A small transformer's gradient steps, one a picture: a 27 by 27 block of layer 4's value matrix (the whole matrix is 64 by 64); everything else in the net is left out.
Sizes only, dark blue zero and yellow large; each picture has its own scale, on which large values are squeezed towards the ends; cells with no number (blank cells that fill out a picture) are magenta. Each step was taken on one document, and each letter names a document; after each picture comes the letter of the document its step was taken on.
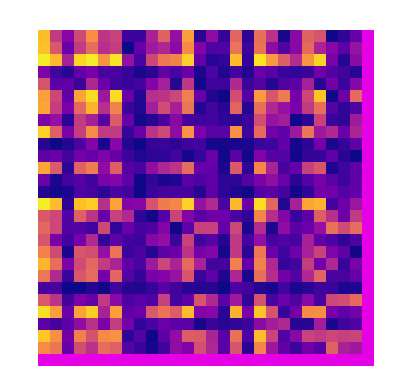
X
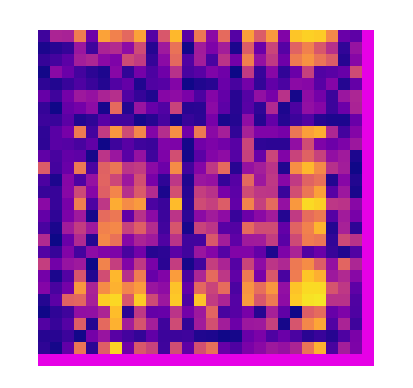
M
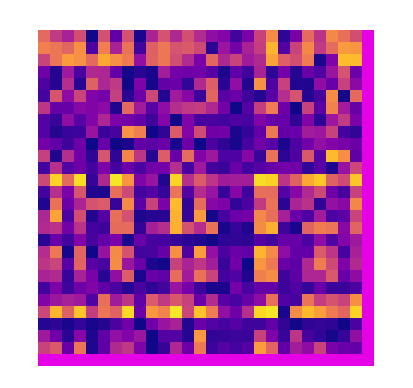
X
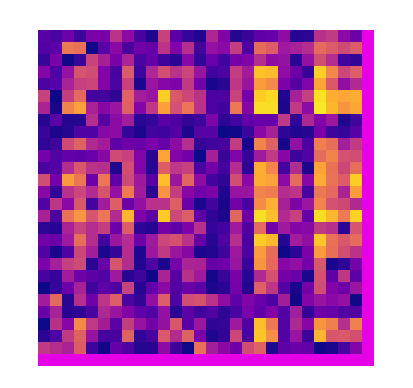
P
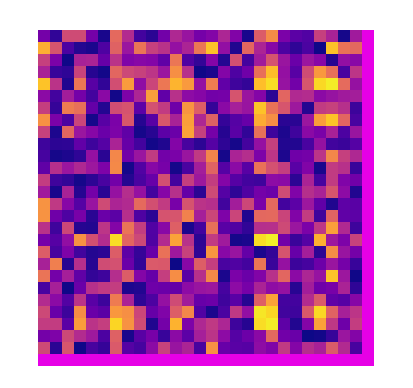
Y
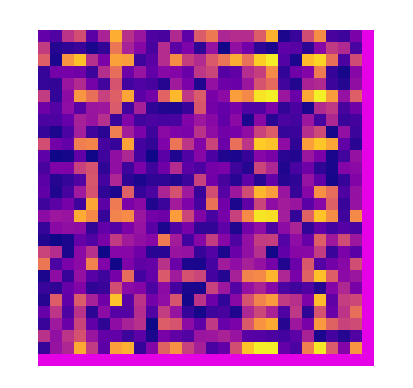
P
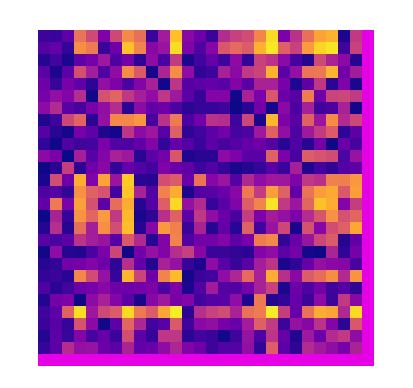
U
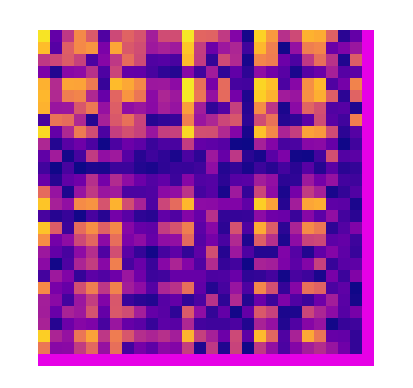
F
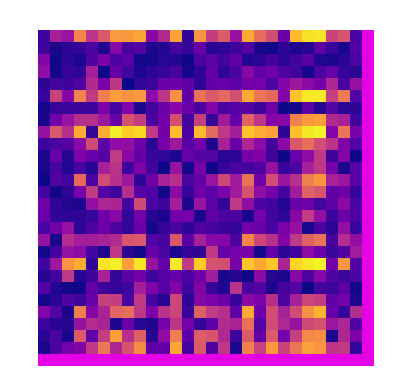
M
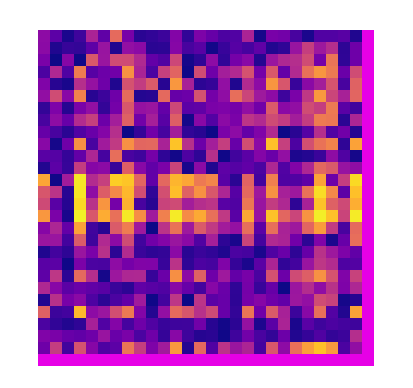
U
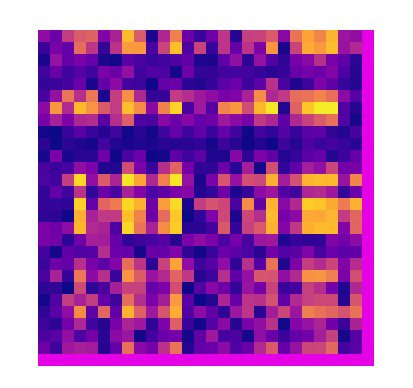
U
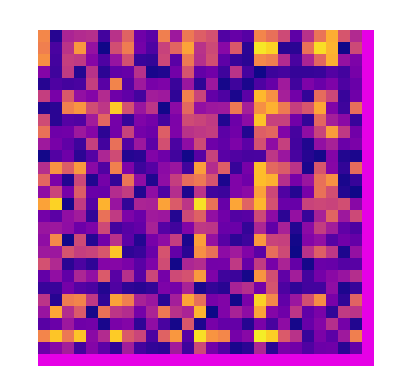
Y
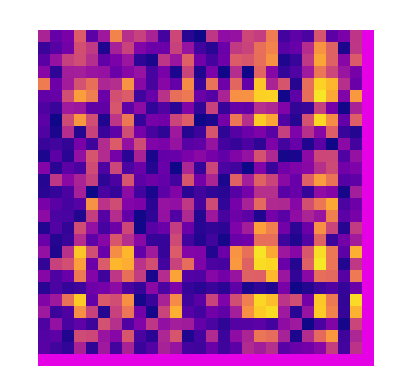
P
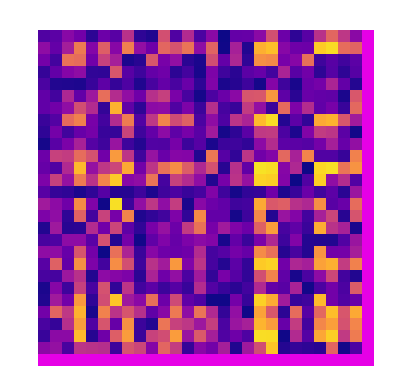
P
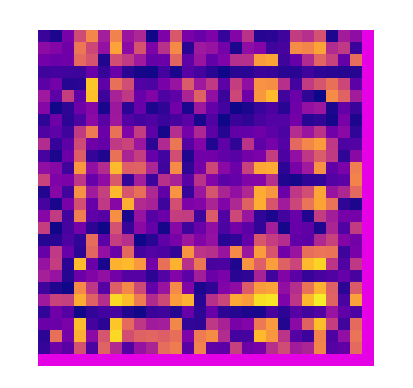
U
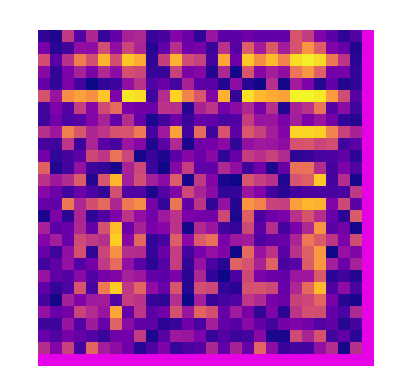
M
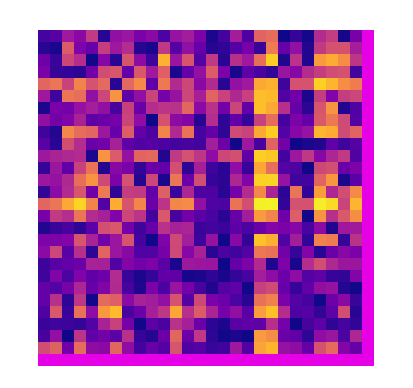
P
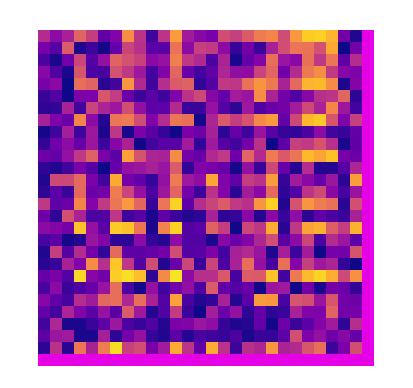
U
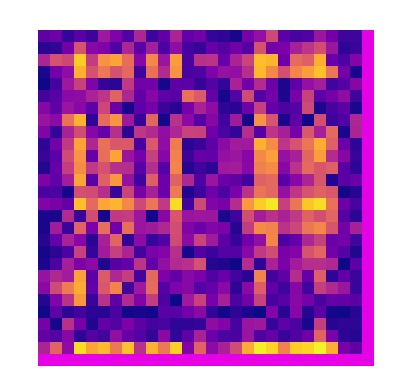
M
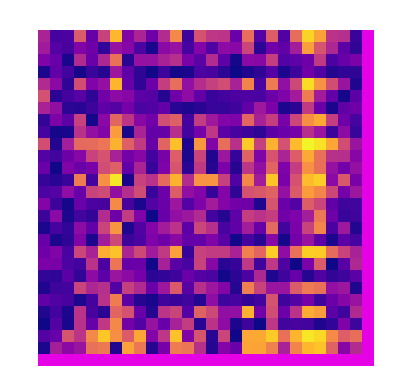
M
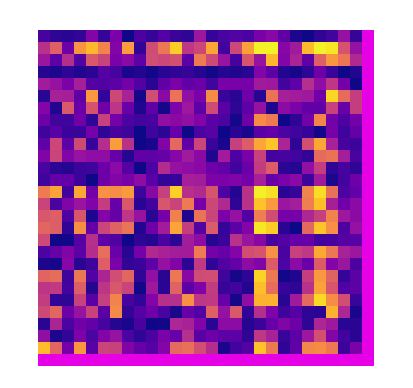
X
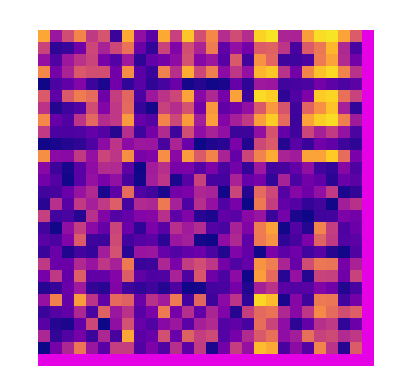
P
